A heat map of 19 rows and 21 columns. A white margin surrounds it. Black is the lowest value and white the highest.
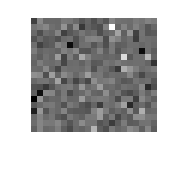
The halves do not mirror each other. No regular stripes run through it. Fine speckle covers the field. A few values lie far out on both sides of the bulk. There is no seam. Overall the values sit about 40% of the way up the scale.
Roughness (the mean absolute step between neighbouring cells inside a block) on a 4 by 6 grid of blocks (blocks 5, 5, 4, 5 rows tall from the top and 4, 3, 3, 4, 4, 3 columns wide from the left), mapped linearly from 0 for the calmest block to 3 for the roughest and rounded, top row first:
1 2 1 2 1 0 | 1 2 1 0 2 2 | 3 1 2 1 1 2 | 1 1 0 2 2 1
